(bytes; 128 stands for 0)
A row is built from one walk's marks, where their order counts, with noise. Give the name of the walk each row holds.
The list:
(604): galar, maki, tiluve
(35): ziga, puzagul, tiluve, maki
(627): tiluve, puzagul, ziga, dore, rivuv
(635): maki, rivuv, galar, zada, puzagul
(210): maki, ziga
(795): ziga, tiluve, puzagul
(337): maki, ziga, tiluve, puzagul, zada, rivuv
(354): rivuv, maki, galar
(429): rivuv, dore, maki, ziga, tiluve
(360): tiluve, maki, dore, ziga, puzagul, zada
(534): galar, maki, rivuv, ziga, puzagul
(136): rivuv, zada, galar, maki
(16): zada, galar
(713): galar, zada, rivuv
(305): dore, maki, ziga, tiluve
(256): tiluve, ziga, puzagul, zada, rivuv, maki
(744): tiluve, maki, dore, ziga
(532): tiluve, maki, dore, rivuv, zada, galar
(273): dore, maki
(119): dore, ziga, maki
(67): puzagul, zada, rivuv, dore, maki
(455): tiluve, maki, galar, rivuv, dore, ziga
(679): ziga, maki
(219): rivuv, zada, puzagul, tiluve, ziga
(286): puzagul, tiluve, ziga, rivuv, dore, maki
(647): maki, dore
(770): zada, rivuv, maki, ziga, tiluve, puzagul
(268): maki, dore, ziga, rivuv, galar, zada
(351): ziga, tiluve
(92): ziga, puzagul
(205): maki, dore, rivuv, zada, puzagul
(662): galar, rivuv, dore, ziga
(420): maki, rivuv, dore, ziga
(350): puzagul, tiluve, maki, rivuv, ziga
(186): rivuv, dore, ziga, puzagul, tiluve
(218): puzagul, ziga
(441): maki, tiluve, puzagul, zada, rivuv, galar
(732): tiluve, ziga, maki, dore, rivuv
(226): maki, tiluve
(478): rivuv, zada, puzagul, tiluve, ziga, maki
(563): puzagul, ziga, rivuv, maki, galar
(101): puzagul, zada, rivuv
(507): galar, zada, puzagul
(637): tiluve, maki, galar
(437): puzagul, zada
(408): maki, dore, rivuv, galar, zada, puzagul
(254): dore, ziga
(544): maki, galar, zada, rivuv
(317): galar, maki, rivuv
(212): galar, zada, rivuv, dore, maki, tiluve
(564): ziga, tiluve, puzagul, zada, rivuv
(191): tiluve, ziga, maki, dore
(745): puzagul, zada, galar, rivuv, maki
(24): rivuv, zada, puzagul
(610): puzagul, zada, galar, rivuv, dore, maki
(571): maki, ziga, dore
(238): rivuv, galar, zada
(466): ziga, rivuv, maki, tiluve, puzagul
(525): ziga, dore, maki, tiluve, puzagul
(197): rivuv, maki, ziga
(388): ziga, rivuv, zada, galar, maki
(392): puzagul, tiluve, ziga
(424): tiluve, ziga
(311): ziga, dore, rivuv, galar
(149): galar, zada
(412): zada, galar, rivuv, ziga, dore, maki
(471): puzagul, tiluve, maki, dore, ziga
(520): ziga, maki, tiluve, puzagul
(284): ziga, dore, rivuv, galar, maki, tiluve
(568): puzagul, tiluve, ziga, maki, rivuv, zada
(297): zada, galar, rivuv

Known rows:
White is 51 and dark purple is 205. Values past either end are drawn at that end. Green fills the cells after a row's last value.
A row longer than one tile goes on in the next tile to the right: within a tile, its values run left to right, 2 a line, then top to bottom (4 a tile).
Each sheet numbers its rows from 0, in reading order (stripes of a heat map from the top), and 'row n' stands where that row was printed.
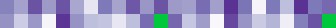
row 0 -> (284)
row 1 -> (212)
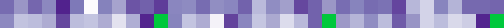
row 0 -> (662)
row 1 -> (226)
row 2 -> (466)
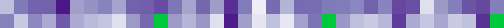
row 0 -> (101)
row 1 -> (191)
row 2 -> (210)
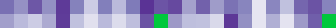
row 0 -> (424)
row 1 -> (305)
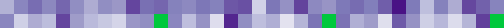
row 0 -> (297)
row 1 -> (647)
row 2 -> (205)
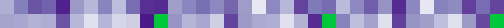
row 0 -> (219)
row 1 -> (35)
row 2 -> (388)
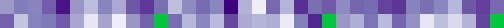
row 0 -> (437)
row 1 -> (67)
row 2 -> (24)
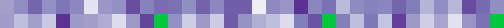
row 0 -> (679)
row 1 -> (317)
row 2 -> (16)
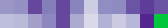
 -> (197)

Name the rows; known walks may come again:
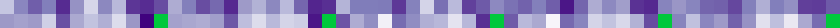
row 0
(478)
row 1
(219)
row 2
(441)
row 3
(635)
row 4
(238)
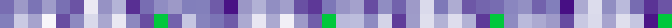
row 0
(604)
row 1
(437)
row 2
(429)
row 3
(392)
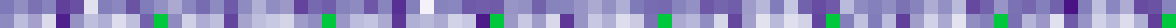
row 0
(571)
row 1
(297)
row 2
(420)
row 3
(351)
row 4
(186)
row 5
(16)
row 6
(205)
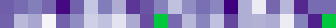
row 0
(408)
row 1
(67)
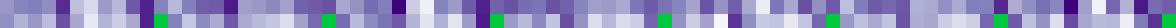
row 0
(770)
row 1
(101)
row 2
(568)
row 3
(92)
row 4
(284)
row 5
(564)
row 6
(610)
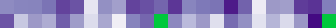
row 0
(149)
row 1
(534)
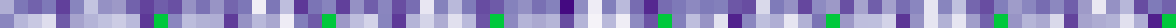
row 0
(337)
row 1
(273)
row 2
(254)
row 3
(360)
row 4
(647)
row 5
(305)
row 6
(35)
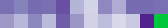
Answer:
(466)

